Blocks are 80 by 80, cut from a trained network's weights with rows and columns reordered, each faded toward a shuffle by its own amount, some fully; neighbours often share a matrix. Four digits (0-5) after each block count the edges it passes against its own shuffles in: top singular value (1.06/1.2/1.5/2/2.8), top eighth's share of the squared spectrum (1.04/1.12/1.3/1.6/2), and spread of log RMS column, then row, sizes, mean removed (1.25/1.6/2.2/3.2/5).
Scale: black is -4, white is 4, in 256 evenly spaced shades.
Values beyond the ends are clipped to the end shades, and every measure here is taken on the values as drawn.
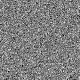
0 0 0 0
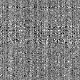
4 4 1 3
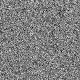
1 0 0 0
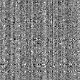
4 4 1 3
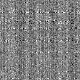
4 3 0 3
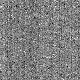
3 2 0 1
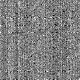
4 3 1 2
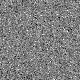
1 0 0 0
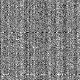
4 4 1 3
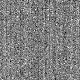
3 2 0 1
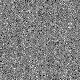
0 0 0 0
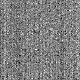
3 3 0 2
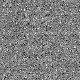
1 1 1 0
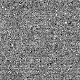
2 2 1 0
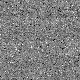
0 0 0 0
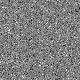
0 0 0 0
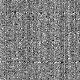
3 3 0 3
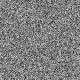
1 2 0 0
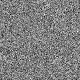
0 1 0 0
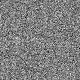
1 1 0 0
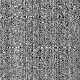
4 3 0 3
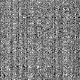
4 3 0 3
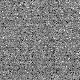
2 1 1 0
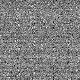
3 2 2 0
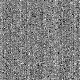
3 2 0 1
